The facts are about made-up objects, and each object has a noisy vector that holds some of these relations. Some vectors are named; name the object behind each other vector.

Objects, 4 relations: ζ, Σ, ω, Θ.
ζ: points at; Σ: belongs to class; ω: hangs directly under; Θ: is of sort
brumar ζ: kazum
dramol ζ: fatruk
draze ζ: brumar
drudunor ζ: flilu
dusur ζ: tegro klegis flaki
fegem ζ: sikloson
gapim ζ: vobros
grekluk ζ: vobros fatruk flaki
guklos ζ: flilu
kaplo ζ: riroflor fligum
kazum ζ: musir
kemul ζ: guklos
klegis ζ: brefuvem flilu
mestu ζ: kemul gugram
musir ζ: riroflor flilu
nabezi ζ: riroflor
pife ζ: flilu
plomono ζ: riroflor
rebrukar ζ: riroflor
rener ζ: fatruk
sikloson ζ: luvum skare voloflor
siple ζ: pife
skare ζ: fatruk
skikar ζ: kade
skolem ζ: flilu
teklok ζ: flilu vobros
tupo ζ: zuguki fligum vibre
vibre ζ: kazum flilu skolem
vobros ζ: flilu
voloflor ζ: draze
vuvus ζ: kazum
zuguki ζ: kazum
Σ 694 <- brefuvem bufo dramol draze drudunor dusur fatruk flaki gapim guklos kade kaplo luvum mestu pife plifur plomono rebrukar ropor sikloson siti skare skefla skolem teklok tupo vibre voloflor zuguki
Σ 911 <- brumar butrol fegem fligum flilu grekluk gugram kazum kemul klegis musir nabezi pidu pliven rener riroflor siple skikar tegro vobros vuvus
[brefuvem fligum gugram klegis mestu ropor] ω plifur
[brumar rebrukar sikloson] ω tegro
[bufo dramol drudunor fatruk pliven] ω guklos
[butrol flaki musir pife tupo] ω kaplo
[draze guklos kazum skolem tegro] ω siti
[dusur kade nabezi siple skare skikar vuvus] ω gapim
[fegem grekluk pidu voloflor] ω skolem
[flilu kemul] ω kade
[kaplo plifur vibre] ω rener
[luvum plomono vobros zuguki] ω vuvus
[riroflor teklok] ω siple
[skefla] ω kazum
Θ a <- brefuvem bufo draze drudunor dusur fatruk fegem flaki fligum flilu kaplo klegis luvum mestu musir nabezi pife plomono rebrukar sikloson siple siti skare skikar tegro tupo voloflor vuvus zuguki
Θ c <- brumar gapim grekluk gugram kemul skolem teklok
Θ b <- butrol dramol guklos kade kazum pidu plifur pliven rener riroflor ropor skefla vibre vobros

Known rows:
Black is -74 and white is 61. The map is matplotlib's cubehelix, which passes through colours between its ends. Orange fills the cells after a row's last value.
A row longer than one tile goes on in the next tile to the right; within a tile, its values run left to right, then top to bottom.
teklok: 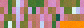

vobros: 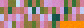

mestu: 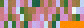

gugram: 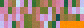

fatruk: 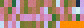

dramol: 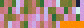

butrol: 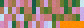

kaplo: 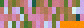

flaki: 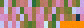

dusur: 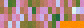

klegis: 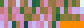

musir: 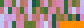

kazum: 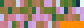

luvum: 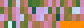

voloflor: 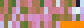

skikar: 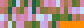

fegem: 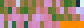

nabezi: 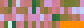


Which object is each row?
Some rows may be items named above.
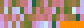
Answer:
pife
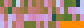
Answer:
tegro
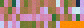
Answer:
fatruk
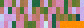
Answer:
musir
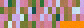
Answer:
zuguki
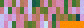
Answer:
musir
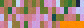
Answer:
pidu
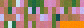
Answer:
kemul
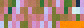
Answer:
skolem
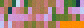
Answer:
grekluk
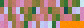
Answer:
vibre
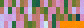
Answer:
musir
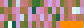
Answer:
plomono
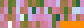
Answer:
kade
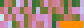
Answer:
rener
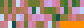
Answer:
riroflor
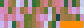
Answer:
gugram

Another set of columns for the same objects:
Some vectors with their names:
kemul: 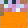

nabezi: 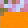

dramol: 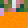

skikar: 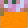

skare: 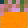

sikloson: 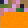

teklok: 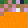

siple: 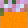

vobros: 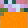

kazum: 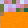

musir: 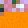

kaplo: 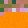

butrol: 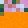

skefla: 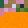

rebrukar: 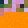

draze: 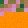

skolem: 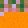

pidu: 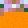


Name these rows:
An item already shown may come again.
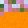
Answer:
grekluk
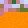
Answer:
fegem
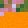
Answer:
guklos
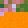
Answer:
guklos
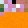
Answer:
gugram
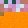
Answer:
kemul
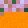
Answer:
rener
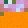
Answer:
riroflor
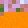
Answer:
tegro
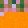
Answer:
skolem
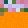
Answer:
vobros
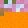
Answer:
flilu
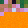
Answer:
mestu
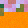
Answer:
brumar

